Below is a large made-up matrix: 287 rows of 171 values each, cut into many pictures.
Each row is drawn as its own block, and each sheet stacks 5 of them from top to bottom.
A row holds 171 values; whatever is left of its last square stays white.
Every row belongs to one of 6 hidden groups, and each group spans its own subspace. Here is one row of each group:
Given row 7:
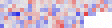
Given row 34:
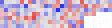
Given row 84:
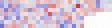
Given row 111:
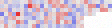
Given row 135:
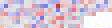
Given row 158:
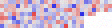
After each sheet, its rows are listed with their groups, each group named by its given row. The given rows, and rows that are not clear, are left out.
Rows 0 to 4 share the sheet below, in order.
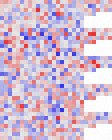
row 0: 34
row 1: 111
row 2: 135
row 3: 7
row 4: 135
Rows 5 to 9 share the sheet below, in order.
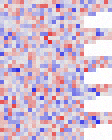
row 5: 135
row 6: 84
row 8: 135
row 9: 135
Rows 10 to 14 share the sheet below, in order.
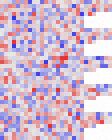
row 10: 158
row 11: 158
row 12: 7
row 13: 135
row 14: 84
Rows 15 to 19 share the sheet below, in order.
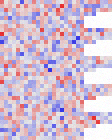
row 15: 34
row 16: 111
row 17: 84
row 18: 7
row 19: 135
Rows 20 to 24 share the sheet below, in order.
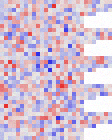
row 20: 158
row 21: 111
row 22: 84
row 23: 7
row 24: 135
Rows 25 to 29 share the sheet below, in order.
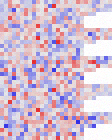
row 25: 158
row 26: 34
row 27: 135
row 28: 158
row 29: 111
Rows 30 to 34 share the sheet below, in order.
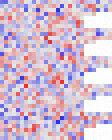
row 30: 34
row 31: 84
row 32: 7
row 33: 7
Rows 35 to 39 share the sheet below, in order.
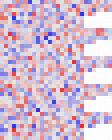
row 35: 158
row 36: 84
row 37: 158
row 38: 111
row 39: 158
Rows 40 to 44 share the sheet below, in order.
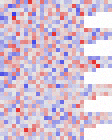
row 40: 158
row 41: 158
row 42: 135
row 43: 7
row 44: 34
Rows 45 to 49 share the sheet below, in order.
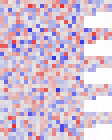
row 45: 111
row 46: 158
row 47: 7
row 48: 135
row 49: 158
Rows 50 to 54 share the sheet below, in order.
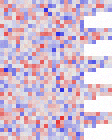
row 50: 84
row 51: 135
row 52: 111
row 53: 111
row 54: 34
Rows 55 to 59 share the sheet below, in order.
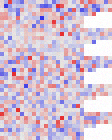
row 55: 135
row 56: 111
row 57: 158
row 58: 7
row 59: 34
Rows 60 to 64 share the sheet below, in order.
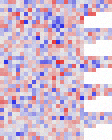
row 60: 7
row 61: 34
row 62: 135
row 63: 158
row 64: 111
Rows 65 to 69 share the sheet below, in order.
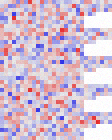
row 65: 158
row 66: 7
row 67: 111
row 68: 111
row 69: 135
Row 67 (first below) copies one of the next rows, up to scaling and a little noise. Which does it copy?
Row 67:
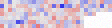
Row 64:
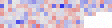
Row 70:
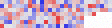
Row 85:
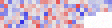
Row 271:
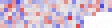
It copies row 64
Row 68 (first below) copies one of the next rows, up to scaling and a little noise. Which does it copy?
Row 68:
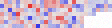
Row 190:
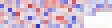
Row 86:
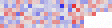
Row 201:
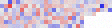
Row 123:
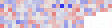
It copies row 190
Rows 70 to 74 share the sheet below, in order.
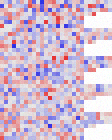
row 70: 111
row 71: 158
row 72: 7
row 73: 84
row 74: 84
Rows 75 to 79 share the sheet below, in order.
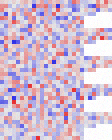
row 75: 135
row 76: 7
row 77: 158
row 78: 158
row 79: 111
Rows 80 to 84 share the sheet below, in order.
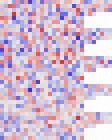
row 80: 158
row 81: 111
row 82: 111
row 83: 111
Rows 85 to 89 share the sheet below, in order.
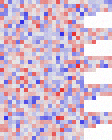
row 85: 111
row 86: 111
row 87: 111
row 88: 34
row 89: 135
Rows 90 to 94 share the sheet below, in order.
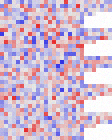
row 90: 111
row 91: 111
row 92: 34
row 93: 111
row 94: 34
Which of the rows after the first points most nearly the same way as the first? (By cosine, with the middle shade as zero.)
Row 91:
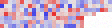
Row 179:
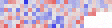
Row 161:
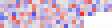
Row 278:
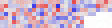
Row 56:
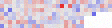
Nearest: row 161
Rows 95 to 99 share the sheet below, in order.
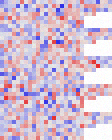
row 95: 34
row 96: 34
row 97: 135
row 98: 111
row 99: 158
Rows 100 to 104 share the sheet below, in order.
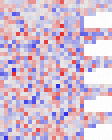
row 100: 7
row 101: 34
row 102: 158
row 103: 34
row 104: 7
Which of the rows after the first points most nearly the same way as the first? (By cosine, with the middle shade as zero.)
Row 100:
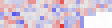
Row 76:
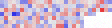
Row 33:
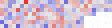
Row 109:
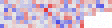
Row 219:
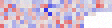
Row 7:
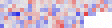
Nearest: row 7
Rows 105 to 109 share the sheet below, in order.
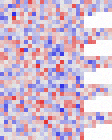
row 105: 158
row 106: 7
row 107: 34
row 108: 7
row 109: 84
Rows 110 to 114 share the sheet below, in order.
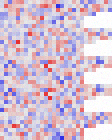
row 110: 135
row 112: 84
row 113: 84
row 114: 7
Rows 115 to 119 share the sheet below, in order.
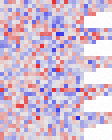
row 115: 7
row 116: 135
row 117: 34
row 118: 111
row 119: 84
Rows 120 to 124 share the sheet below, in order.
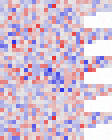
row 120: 158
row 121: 158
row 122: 7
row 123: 111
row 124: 158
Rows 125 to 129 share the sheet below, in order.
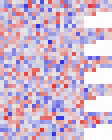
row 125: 111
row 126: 84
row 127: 34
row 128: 7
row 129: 135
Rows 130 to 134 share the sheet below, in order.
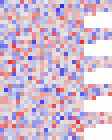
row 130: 34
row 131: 158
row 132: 158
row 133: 135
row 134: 111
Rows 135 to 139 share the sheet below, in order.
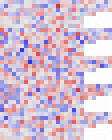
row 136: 111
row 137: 111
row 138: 84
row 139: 135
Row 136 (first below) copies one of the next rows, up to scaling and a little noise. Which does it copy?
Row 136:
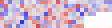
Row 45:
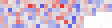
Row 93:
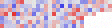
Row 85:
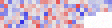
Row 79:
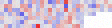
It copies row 85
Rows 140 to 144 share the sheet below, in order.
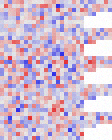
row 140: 135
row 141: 7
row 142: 111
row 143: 7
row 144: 111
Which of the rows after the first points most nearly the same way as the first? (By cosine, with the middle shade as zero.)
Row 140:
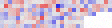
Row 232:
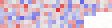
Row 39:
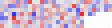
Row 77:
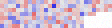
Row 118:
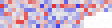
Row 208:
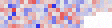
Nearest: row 232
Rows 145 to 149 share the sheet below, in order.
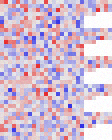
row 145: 34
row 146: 111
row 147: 34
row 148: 84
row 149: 158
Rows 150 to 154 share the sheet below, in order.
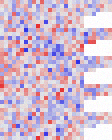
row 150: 111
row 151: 7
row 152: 84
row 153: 34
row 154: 111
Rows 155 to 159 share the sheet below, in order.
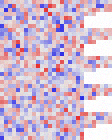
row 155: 84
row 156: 7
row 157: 34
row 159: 84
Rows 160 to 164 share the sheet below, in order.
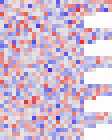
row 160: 111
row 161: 158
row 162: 84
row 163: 34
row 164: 135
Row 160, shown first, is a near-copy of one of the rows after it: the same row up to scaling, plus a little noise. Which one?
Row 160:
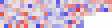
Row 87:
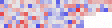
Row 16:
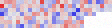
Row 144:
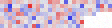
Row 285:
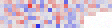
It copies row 87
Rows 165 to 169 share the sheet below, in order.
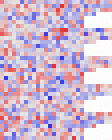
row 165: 34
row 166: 7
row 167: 7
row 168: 84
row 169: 84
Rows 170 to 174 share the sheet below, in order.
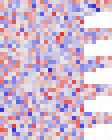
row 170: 135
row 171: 34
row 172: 84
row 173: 84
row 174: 158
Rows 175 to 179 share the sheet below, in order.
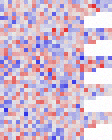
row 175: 135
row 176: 7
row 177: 84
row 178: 7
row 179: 7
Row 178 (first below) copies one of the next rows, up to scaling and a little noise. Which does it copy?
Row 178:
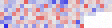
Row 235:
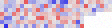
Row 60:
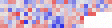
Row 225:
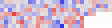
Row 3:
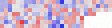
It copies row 235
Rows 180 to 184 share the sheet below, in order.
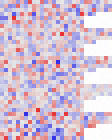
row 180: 158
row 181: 111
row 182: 135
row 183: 158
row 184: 7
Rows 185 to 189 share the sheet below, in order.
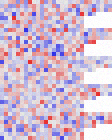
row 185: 158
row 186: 7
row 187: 111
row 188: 135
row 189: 84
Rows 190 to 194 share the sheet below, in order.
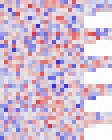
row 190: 111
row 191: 135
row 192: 135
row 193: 7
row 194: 84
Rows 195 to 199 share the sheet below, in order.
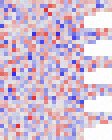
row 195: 84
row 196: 135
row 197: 158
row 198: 111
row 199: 111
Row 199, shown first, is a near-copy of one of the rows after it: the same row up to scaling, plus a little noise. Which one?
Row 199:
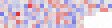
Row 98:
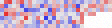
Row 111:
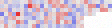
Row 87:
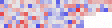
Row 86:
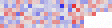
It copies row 111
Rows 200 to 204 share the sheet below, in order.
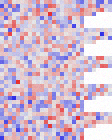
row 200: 84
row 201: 111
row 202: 7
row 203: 7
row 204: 84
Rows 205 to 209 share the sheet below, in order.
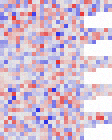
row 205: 158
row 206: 135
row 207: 135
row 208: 158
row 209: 84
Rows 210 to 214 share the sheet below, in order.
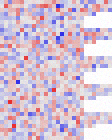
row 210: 135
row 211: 34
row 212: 7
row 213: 158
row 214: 158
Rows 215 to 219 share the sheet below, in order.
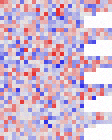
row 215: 34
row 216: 7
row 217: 34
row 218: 84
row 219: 84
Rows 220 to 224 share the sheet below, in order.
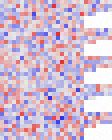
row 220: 158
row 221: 135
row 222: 34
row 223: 84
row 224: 34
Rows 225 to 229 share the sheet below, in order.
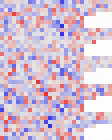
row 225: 7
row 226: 111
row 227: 158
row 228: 84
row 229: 84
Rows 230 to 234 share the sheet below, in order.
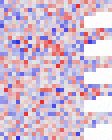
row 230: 84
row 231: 7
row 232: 34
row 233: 135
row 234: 7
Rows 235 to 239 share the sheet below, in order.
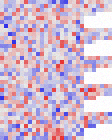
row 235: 7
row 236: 158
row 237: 34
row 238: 111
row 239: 7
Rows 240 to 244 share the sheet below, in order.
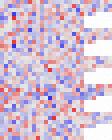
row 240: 158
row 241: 158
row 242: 84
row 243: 84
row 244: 158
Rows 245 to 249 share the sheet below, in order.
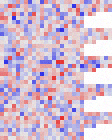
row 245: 158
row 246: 7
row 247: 135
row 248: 84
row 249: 34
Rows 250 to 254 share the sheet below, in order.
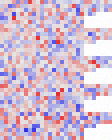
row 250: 158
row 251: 34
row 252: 135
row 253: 34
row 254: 34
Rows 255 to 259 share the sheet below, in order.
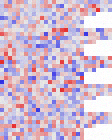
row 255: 135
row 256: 7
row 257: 111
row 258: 111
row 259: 7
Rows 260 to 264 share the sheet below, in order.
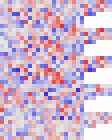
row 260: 7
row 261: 7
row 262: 7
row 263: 84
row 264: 111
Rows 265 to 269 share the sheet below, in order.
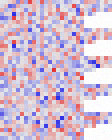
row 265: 158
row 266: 158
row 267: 135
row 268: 34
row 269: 34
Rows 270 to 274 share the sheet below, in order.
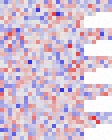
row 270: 34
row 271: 111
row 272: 111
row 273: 111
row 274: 135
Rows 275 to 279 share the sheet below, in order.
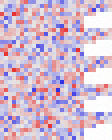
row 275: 7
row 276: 7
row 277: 7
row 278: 135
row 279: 84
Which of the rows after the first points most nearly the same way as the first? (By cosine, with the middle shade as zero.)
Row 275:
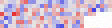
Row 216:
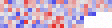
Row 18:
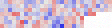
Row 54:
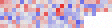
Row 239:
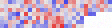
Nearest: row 18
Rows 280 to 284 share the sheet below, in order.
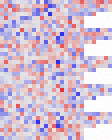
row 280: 84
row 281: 34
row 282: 135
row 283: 111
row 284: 34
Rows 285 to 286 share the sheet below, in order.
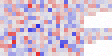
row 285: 111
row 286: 158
